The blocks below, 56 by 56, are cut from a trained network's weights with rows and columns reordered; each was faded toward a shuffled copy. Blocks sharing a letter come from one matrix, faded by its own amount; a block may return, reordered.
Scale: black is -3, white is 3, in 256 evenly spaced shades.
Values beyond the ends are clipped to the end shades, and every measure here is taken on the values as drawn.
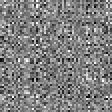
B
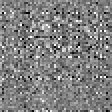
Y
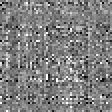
Y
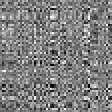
B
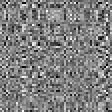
B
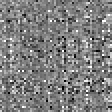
Y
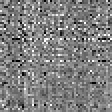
Y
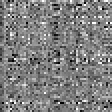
Y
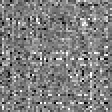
Y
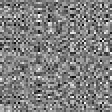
B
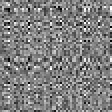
B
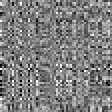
B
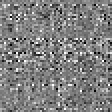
Y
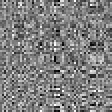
B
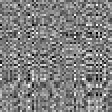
B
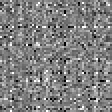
Y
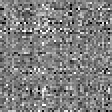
Y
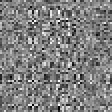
B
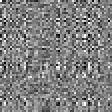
B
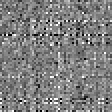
Y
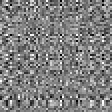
B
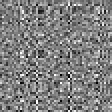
B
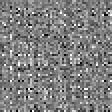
Y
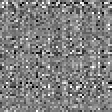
Y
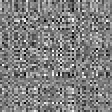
B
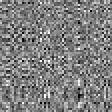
B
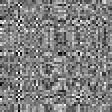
B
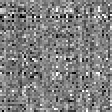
Y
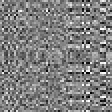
B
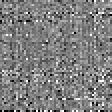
Y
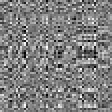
B
